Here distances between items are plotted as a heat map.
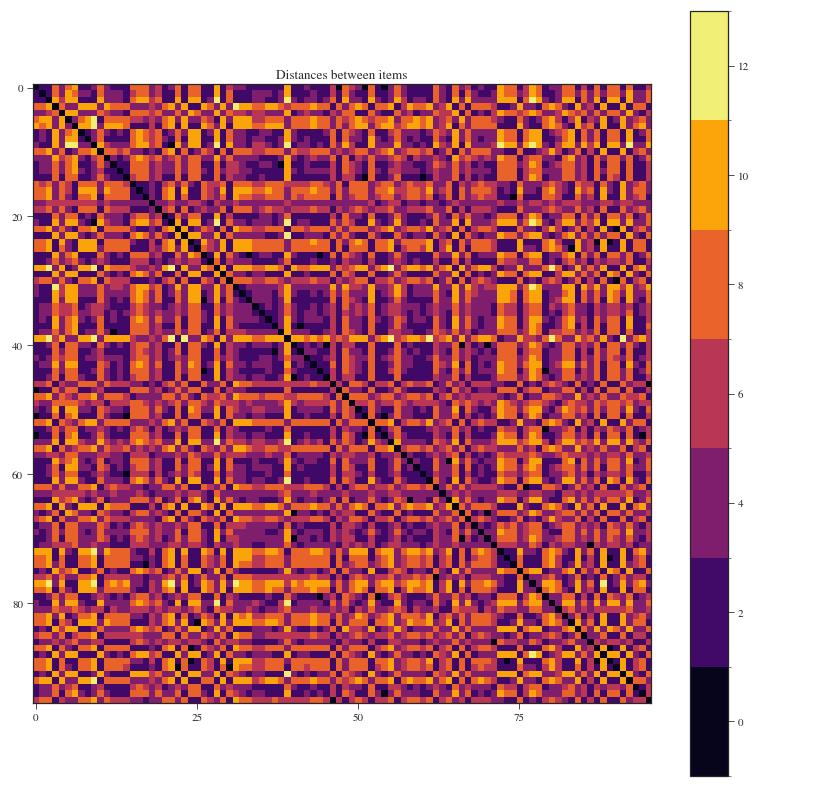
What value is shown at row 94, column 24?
8
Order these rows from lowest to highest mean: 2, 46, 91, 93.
93, 46, 2, 91
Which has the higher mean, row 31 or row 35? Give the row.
31
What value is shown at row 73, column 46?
2
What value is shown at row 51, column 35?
4
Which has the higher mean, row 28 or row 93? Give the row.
28
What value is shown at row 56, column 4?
8
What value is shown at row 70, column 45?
2
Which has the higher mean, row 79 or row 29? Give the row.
29
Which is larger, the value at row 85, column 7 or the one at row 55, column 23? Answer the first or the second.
the first
